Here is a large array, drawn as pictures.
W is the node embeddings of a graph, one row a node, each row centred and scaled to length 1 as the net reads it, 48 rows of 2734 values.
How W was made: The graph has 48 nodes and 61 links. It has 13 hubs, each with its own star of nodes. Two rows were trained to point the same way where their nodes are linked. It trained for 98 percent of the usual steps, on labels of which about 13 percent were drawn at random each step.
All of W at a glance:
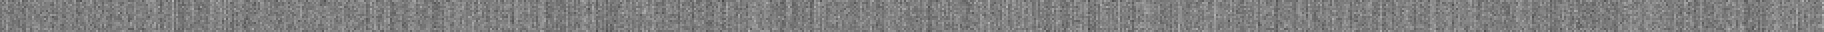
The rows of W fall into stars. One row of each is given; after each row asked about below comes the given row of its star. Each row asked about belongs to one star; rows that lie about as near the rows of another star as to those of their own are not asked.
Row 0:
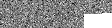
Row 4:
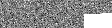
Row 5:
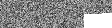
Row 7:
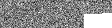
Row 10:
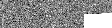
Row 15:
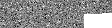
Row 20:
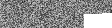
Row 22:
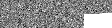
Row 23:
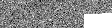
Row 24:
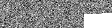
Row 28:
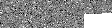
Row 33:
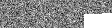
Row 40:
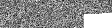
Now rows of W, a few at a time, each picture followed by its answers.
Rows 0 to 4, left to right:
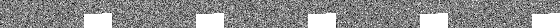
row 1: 0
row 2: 20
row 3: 7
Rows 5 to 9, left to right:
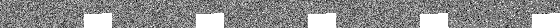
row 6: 22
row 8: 33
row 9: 23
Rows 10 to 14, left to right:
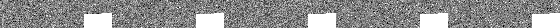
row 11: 40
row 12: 4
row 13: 33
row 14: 28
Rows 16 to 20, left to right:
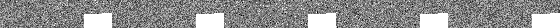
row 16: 40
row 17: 24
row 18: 4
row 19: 10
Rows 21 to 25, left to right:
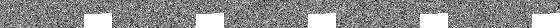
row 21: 5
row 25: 23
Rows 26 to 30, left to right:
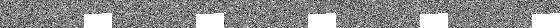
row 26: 24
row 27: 0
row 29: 15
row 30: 28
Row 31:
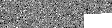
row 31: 0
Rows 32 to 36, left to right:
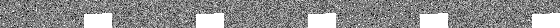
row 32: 24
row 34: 28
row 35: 20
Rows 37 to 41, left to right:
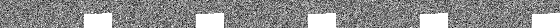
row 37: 7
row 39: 7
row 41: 28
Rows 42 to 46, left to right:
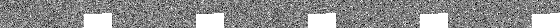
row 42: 15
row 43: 0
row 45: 24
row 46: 5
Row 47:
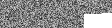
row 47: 23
